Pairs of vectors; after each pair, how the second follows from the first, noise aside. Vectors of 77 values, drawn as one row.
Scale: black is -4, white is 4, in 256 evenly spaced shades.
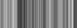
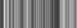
reversed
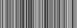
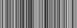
copied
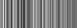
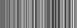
reversed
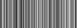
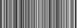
copied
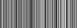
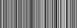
copied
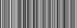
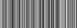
reversed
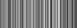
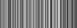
copied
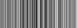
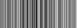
copied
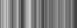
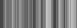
reversed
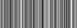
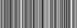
copied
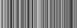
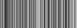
reversed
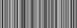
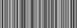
copied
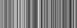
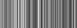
copied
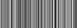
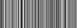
reversed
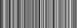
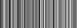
copied
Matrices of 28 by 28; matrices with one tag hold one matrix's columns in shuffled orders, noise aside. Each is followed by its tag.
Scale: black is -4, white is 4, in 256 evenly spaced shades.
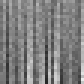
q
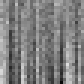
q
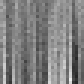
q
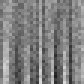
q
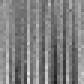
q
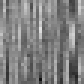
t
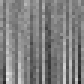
q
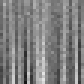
q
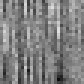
t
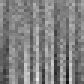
q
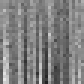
q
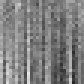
q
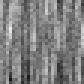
t
